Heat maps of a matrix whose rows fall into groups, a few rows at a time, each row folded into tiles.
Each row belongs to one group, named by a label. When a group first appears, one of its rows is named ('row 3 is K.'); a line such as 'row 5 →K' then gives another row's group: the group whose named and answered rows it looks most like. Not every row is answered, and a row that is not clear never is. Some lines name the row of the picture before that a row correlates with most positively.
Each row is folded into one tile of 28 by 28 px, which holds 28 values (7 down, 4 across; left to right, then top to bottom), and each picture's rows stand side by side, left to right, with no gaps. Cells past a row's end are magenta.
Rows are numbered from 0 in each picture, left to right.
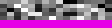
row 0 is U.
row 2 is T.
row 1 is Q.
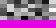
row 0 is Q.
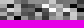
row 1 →U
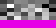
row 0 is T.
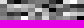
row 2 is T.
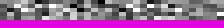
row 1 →T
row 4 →U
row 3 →Q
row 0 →U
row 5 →T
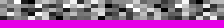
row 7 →T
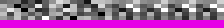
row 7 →U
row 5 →U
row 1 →T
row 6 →U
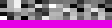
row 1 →T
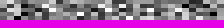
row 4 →T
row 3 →U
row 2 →T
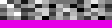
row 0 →Q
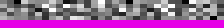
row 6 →Q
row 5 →U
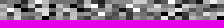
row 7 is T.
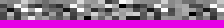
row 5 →U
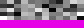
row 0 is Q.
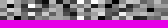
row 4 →T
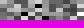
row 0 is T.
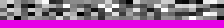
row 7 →T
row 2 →T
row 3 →U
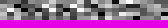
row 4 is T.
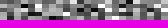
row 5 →U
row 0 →Q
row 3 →U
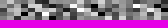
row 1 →Q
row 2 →U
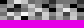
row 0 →T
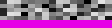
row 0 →T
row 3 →T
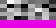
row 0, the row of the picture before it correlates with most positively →2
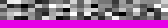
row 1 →T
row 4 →Q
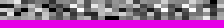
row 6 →U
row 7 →Q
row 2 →U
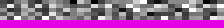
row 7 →T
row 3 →T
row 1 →T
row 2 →Q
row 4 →U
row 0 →T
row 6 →U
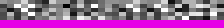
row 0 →U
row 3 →T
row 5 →U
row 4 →U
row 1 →Q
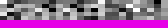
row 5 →Q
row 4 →U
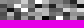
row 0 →U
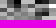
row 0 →Q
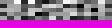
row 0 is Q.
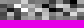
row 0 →U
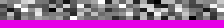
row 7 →U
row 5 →Q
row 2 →T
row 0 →U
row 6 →Q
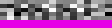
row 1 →U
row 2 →U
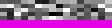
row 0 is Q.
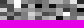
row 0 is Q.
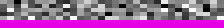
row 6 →U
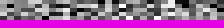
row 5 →T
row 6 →Q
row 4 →T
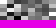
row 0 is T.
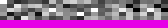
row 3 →Q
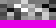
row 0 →U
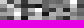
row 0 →Q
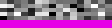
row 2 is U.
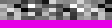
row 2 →U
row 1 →Q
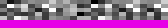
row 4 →U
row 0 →T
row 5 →U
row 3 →T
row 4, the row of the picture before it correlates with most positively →2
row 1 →U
